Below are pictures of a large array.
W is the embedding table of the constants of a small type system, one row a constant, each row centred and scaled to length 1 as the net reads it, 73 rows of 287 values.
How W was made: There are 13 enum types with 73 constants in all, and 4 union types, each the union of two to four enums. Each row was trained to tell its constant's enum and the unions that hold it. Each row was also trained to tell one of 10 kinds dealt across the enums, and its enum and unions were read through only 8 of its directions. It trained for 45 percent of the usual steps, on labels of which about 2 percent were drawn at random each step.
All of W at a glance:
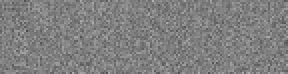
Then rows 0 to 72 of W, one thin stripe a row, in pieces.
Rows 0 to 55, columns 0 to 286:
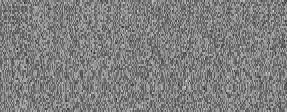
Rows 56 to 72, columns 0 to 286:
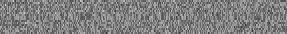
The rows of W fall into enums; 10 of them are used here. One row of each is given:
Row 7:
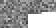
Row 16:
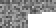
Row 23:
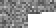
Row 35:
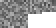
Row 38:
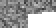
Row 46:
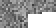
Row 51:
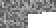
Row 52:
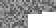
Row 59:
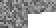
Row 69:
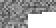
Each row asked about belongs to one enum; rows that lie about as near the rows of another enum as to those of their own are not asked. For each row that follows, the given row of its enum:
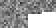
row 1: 23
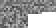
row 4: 35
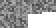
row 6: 35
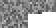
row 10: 46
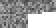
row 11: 52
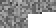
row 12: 69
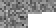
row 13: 59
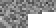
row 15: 35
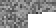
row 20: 69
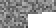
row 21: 16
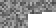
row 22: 23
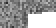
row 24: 7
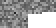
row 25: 69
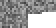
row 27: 46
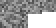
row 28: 35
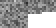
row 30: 52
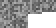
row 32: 52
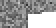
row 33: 46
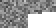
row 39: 59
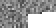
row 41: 46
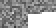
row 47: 35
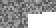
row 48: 35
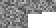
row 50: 59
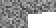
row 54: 7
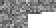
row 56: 23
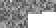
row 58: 46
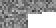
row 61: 59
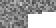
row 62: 52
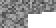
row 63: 52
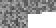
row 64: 52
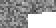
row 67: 16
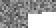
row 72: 46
